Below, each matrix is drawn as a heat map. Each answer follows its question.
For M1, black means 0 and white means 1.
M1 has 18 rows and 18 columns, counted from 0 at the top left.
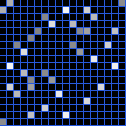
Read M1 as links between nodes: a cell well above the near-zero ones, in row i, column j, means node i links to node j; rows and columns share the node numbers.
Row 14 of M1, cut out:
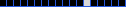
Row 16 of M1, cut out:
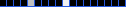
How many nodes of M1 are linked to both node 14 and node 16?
0
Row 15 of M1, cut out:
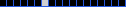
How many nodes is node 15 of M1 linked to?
1
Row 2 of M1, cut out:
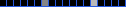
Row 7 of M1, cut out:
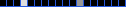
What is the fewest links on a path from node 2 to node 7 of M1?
4
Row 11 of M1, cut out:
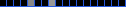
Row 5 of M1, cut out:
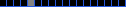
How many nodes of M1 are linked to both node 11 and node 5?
1
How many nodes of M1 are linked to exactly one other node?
5
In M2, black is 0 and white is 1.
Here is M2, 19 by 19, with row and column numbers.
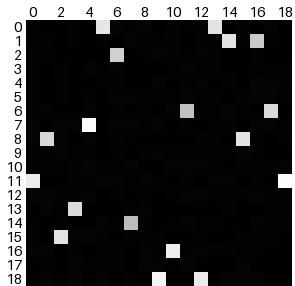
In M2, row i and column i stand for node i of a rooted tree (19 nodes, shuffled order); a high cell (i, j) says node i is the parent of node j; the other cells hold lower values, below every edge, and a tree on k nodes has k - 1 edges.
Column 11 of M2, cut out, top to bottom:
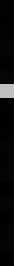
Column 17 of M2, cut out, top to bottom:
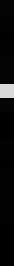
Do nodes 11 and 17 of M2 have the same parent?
yes
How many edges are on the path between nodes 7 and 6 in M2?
6
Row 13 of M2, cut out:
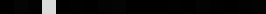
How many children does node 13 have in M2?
1
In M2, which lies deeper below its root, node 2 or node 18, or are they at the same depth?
node 18
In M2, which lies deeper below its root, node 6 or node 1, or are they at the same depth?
node 6
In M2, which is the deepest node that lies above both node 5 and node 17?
6
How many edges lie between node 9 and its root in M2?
6
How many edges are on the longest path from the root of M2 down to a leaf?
7
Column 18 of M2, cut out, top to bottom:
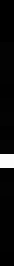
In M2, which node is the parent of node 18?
11
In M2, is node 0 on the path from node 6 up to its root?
no
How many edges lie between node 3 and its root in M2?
7
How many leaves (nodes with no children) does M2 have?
7
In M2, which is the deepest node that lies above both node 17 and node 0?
6
